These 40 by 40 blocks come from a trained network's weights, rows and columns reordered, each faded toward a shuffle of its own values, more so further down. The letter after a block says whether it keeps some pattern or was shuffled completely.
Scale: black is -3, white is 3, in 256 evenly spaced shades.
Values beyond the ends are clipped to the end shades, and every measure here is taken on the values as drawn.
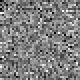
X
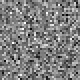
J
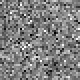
J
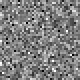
J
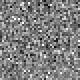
J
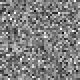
X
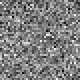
J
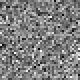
J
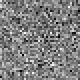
X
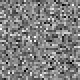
X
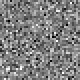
J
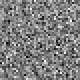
J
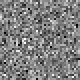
X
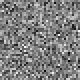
J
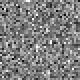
J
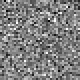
X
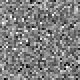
J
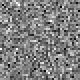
J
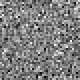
J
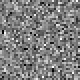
J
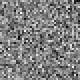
J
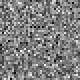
J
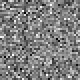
J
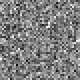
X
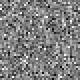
X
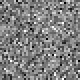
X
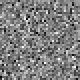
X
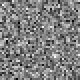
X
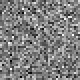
J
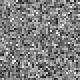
J
